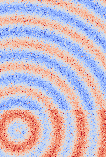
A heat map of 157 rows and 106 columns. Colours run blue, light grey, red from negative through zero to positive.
Seam: horizontal, 70% of the way down, the bottom part higher. Rings: centred on the bottom left. Average level on the scale: 50%. Mirror symmetry: none.
